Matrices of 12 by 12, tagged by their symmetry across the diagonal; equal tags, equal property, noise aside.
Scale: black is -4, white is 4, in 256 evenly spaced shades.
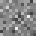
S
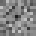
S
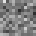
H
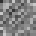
S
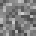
S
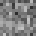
H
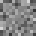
S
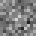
S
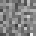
H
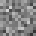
S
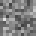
H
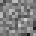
S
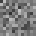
S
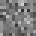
H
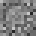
S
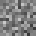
S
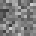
H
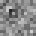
S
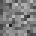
H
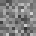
H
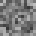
S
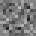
S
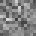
S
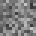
H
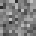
H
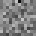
H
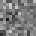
H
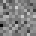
H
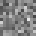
H
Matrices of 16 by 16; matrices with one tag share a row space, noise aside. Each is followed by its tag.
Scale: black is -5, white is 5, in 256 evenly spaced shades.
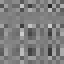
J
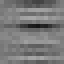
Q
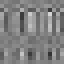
J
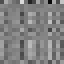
J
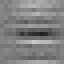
Q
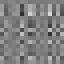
J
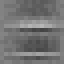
Q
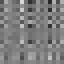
J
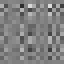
J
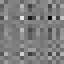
J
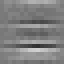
Q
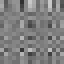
J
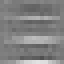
Q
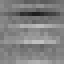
Q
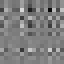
J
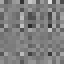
J
